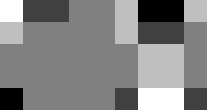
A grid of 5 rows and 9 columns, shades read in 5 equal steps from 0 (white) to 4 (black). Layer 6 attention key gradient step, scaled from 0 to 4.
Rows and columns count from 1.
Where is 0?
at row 1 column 1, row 5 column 7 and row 5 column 8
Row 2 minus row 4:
-1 0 0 0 0 -1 2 2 0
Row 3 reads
2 2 2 2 2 2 1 1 2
